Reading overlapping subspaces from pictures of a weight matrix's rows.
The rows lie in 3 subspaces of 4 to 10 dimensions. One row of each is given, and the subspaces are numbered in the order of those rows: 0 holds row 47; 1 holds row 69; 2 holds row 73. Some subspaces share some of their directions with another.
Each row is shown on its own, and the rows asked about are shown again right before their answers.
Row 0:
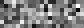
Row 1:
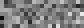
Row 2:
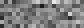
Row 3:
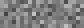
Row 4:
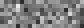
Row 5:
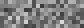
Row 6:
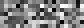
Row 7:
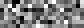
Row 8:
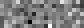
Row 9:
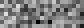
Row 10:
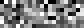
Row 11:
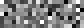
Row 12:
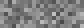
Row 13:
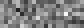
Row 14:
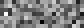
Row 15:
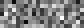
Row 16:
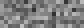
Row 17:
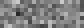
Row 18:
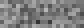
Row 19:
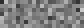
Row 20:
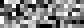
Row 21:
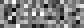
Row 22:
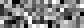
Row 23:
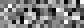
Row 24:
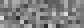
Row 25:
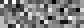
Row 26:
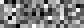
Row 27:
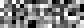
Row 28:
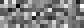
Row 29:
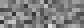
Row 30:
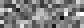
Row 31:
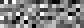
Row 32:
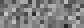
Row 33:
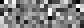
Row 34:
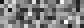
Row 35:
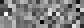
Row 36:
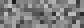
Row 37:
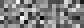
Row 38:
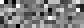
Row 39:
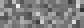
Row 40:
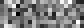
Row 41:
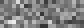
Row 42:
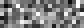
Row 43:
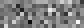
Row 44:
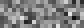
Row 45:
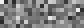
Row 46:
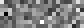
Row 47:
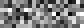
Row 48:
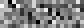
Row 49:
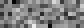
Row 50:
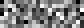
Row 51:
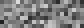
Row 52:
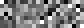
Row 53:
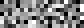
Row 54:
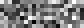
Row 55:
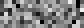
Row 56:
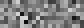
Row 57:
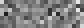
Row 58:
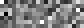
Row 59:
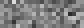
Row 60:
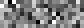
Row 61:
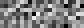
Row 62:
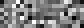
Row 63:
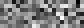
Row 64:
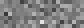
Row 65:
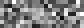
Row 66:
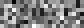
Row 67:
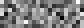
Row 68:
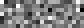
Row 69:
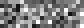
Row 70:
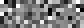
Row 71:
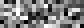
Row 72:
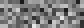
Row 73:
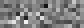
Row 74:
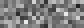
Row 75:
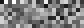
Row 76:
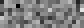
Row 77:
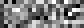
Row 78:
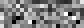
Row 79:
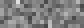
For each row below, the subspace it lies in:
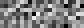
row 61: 0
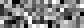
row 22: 2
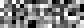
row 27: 2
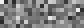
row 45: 0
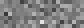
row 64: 1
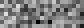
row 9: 1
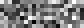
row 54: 2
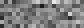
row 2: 2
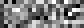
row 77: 2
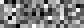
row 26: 0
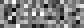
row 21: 0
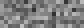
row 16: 2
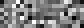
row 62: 2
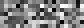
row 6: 1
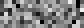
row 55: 1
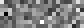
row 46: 1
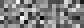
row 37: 2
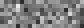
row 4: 1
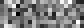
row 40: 2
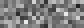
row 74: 2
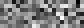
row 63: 1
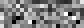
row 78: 2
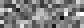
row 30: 2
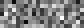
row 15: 0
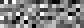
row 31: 2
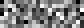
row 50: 0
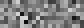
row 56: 2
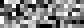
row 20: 2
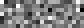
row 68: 1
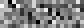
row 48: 1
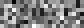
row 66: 0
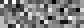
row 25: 2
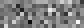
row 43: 2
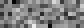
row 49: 2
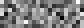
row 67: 0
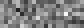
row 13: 2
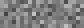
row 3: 0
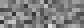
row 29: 2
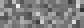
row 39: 1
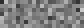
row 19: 0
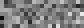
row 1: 2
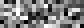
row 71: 2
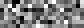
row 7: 2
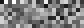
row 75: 1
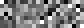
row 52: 1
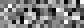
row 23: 2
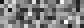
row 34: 2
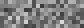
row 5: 0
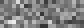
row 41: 2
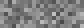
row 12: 0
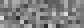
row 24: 2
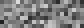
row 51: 2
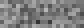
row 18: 1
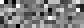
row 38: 0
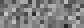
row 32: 0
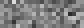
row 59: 2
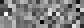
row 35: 0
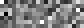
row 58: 1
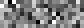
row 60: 1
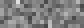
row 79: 2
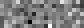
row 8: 2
